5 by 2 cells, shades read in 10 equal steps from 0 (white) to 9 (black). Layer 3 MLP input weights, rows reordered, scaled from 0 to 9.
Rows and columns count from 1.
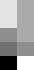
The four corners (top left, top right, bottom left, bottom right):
1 3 9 0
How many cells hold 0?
1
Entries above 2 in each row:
1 1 2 2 1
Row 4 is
5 4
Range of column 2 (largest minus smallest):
4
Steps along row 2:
up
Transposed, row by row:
1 1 4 5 9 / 3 3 3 4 0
